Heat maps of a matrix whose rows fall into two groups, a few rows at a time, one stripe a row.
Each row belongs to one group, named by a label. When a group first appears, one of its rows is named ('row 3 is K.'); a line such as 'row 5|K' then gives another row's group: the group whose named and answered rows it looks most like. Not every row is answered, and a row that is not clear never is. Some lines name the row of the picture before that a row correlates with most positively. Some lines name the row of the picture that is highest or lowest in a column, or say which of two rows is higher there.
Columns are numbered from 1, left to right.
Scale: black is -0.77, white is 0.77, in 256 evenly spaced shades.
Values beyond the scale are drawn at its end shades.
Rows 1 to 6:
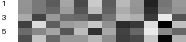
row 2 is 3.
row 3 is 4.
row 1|3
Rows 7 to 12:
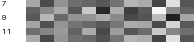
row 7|4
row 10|4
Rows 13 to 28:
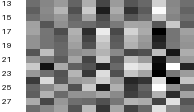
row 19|3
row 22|4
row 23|3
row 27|4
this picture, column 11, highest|22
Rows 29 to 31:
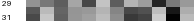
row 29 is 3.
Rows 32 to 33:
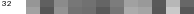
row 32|4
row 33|4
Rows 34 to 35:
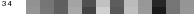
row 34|3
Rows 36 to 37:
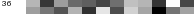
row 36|4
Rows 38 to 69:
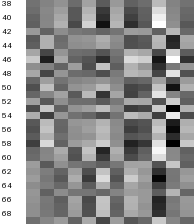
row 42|4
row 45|4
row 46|4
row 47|3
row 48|4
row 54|4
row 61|4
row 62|3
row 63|3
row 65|4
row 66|3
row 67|3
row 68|3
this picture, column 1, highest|46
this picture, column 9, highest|46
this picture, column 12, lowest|46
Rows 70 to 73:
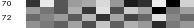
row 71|3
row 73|3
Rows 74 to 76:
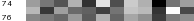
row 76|3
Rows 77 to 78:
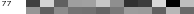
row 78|4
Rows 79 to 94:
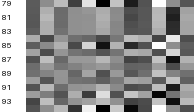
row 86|4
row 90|4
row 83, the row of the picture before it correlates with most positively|77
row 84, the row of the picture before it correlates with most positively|78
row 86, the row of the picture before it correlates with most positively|78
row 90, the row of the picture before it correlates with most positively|78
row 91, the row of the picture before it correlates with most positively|77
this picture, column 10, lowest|92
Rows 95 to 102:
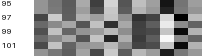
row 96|3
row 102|3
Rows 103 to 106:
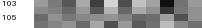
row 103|3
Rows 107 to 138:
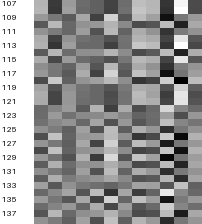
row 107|4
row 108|4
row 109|3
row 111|3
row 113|4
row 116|3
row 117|3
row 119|4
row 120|4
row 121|4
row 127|3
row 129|3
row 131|3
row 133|4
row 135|3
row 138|3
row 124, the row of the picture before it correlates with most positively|106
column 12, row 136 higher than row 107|Yes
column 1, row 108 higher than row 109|Yes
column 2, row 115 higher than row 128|No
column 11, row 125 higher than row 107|No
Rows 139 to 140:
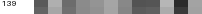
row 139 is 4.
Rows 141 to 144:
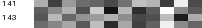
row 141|4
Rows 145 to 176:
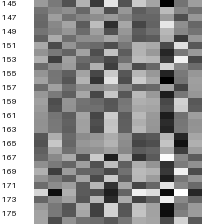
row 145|3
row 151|4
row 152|3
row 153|4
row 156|3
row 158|3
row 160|4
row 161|3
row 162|3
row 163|3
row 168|3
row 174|3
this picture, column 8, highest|172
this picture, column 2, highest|165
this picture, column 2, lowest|172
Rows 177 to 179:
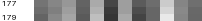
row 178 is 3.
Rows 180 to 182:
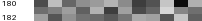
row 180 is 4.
